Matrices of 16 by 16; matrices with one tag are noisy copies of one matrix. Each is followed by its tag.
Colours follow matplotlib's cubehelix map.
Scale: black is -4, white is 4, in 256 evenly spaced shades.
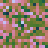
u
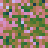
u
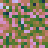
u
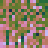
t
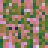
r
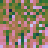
t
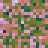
u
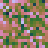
u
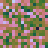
u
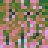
t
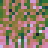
t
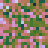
u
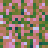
r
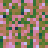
r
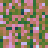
r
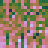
t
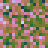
u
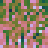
t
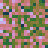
u
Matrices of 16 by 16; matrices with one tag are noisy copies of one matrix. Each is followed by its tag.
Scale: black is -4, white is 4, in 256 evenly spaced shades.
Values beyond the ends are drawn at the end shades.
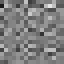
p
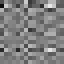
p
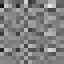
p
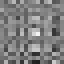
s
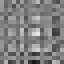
s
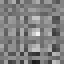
s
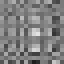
s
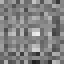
s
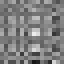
s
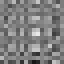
s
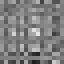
s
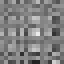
s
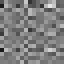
p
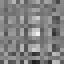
s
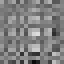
s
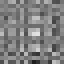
s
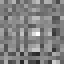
s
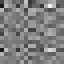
p
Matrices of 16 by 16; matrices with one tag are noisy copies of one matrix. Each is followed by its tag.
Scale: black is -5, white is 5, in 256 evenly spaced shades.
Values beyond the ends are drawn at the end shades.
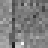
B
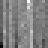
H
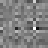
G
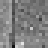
B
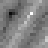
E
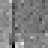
B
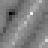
E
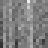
H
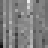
H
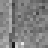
B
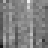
H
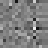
G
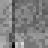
B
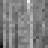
H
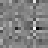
G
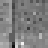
B
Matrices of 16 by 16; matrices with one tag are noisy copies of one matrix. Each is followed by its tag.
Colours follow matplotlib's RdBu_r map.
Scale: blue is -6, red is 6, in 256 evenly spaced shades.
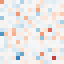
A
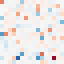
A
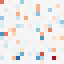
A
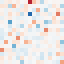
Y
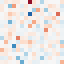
Y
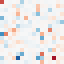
A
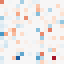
A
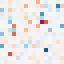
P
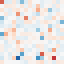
A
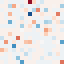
Y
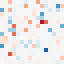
P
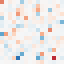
A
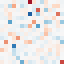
Y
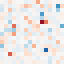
P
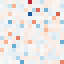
Y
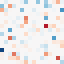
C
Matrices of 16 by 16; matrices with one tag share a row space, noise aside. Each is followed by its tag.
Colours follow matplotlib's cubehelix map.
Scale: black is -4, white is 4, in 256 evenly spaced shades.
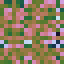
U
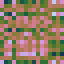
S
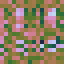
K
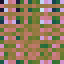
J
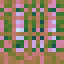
K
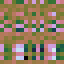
K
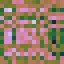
S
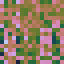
J
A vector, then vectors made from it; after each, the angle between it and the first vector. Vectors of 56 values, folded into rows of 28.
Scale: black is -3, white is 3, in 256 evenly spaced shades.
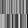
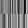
partly opposed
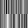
partly opposed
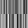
orthogonal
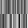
nearly opposite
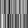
partly aligned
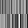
nearly parallel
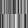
partly opposed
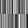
partly aligned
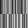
partly opposed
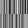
orthogonal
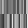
nearly opposite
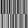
orthogonal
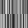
partly aligned
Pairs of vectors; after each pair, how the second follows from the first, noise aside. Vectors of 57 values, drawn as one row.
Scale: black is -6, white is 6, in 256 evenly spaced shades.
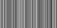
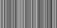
copied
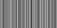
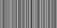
copied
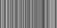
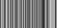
scaled up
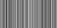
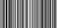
scaled up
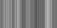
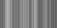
wrapped around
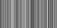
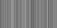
shrunk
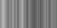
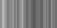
copied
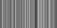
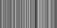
copied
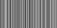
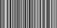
scaled up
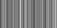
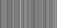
shrunk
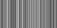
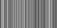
wrapped around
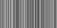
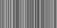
copied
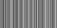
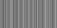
shrunk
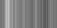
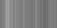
shrunk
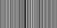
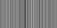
shrunk
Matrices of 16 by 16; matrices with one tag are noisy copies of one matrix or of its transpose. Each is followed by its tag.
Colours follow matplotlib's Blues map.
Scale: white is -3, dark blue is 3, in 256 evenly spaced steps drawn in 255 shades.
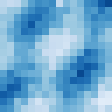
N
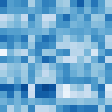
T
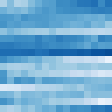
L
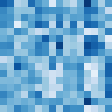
T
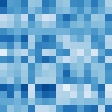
T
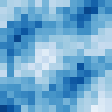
N
